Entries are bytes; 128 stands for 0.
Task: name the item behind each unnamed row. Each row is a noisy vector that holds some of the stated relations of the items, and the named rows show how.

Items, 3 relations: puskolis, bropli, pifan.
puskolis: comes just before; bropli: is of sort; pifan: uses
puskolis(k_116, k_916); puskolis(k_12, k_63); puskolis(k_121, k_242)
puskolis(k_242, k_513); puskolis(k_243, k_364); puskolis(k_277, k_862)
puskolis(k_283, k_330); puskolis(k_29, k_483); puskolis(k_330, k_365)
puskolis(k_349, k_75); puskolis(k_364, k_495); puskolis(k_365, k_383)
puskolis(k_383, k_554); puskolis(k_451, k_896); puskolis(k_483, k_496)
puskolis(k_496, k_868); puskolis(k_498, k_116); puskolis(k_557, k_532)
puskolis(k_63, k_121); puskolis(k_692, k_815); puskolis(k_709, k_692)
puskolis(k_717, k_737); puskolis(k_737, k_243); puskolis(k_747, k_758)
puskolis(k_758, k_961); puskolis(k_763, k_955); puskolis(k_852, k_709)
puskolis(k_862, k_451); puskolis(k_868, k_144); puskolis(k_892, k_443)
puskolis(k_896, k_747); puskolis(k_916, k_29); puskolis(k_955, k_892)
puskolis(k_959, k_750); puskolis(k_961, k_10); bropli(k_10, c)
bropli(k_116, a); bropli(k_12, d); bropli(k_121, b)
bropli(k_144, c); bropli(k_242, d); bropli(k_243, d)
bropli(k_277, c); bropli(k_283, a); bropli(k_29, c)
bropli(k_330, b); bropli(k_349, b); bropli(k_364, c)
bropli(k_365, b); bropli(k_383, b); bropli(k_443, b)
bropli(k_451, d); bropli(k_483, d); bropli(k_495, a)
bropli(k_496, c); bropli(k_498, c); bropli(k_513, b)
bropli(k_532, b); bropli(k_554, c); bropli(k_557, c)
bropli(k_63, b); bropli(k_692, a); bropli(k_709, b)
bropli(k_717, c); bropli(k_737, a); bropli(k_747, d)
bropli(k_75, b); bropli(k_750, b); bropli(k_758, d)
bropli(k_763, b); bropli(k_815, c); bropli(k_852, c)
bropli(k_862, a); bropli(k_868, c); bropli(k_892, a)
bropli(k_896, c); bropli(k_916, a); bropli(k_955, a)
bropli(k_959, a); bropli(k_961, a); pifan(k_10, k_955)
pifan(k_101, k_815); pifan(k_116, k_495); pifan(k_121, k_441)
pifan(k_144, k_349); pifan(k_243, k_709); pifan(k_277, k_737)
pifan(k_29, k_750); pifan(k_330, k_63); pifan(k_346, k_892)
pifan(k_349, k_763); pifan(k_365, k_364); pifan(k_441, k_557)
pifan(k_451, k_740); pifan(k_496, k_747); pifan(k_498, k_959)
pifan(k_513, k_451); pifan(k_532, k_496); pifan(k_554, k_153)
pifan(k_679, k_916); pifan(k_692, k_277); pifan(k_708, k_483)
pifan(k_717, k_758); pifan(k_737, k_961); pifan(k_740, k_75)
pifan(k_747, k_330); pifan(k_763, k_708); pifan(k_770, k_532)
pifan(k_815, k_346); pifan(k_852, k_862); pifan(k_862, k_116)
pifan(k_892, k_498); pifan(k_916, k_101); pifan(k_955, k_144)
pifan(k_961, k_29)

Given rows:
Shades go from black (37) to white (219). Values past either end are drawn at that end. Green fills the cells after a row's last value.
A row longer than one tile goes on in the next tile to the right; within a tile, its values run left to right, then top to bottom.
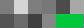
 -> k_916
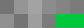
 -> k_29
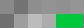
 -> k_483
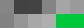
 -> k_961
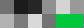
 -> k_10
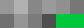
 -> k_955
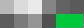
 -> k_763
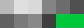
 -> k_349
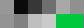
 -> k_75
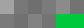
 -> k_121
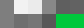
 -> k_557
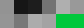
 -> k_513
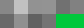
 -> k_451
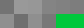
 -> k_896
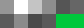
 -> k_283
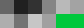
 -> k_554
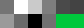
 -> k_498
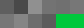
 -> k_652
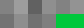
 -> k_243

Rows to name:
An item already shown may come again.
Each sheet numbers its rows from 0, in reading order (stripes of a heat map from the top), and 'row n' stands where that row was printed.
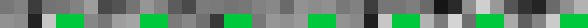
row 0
k_892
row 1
k_383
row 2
k_770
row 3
k_747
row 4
k_892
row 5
k_10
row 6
k_815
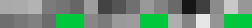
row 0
k_330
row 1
k_383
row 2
k_144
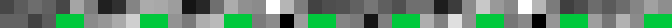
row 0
k_679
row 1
k_495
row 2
k_443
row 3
k_959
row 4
k_346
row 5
k_144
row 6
k_959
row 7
k_496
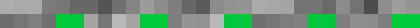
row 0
k_330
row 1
k_364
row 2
k_758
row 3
k_709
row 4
k_692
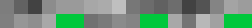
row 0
k_242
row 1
k_63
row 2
k_868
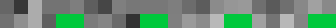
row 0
k_708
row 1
k_770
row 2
k_758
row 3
k_496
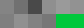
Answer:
k_692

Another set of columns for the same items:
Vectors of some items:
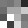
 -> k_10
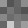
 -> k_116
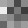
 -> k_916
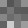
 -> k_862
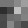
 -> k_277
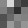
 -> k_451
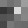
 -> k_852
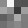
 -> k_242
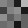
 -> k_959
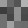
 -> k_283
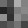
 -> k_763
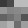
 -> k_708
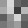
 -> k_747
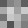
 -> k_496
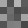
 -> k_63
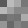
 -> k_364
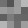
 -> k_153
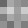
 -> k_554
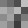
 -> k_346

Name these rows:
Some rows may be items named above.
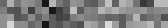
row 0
k_692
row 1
k_959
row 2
k_557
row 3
k_770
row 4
k_29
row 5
k_708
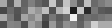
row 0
k_330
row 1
k_346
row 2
k_483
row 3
k_955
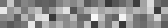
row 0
k_815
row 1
k_961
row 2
k_495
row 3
k_868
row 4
k_868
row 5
k_747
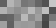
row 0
k_29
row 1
k_346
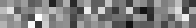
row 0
k_495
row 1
k_144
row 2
k_892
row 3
k_679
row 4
k_498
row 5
k_349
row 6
k_758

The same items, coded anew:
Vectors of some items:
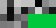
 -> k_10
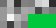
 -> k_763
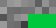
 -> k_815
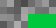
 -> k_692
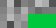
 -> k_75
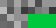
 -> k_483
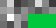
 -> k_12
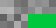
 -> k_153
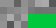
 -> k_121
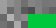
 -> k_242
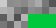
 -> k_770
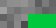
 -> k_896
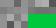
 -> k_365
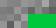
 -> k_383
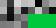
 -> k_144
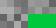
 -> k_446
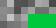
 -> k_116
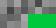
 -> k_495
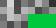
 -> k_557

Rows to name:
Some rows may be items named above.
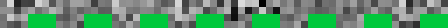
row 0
k_959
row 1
k_554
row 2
k_770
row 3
k_557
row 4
k_144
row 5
k_29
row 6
k_495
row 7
k_498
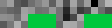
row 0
k_692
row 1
k_961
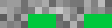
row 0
k_101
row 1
k_708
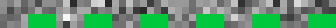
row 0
k_495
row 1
k_349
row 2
k_758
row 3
k_101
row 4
k_955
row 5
k_496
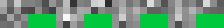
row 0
k_747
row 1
k_763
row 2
k_330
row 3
k_63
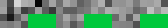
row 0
k_868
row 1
k_916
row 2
k_679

